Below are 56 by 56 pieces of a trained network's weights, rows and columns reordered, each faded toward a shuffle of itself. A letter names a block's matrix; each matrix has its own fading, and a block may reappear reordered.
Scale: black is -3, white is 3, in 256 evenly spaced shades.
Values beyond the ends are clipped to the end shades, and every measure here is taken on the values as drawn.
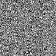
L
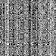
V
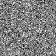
L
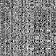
V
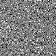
L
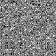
L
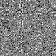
L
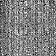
V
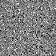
L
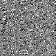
L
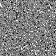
L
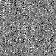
L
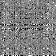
V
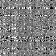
V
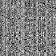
V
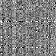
V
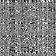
V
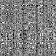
V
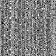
V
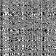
V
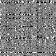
V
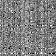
V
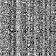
V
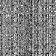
V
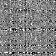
V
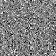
L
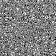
L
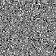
L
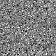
L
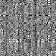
V
